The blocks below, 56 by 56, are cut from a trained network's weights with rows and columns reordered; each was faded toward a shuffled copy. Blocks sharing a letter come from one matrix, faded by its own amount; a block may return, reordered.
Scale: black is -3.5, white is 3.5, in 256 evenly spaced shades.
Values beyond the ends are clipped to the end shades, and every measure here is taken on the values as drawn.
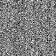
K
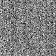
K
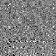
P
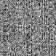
K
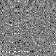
P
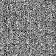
K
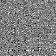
P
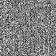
K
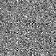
P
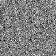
P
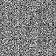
K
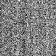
K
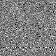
P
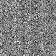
K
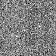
K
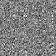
P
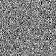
P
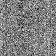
K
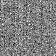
K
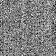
K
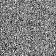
K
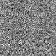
P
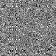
P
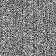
K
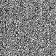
K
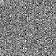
P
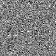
P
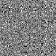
P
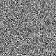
P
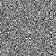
P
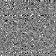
P
